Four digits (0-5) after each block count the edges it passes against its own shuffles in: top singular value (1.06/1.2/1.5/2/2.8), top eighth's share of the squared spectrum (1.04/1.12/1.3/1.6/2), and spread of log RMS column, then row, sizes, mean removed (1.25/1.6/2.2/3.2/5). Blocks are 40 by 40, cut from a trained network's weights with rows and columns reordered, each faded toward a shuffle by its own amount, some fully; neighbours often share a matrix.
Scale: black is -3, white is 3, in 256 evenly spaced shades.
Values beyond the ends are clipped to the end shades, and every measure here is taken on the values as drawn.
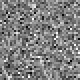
0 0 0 0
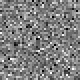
0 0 0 0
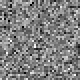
0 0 0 0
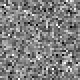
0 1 0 0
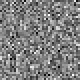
3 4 1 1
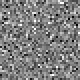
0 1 0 0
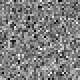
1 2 0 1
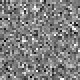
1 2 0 1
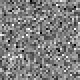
0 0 0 0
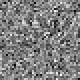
2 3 1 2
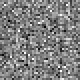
0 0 0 0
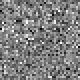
2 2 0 1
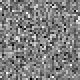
1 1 0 0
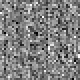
2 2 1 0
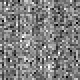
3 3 0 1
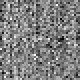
2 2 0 1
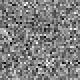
1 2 1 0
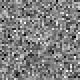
0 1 0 0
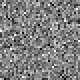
1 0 0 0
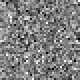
0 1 0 0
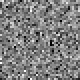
2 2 0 0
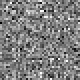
3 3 1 1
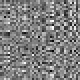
3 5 3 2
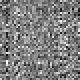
3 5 3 0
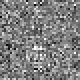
2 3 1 1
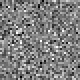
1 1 0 0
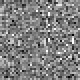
1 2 1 0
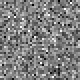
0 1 0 0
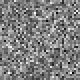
2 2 0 0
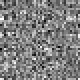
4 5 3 2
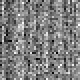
3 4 1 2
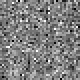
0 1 0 0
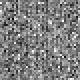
2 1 0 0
